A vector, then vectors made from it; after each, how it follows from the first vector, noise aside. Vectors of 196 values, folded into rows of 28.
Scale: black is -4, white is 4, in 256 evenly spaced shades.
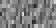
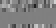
partly zeroed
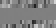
partly zeroed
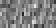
negated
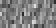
negated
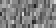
copied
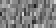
copied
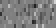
partly zeroed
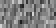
reversed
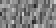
copied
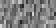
reversed
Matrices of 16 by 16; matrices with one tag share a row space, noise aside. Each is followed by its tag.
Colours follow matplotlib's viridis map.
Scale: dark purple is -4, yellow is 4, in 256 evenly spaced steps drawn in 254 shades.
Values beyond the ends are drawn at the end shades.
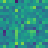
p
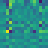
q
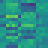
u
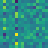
p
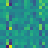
q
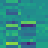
u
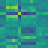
u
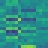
u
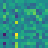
p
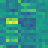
u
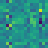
q
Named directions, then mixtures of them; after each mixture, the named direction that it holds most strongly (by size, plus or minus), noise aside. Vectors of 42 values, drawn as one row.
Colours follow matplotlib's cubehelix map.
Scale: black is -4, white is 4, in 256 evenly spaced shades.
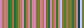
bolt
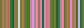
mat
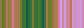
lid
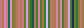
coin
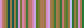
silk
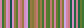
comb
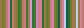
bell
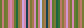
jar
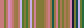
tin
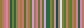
bolt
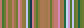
bell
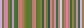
bolt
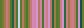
mat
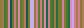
coin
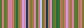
jar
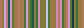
coin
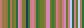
silk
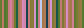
jar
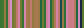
bolt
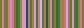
jar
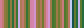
silk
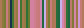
mat
